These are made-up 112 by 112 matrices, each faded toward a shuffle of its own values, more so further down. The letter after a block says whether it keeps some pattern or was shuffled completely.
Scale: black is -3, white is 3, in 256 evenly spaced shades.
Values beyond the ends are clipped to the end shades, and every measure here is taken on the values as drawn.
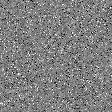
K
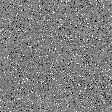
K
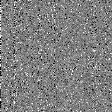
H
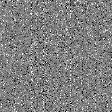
H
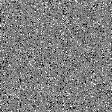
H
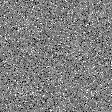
K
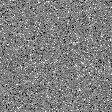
K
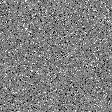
K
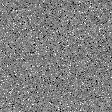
K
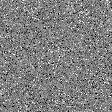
K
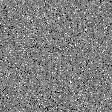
K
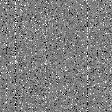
H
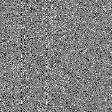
H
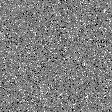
K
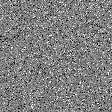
K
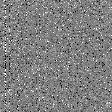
H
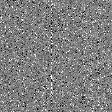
H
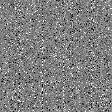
H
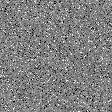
K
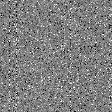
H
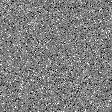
K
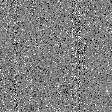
H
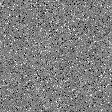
K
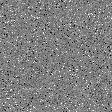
K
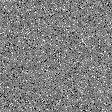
K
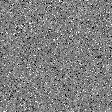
K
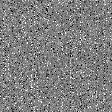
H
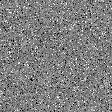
K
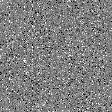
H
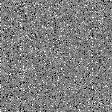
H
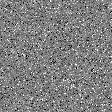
K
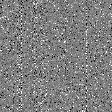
H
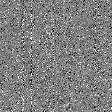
H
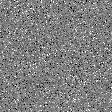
K
